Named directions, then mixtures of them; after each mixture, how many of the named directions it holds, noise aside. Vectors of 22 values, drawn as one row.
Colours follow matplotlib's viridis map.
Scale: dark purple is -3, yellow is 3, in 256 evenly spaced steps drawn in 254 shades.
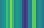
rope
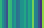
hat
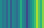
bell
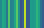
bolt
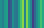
three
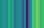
three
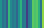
three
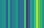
two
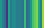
three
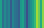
one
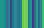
one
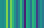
three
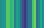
one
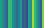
three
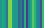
three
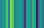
three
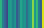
two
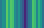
one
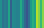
one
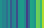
one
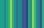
two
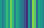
one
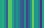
three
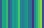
one
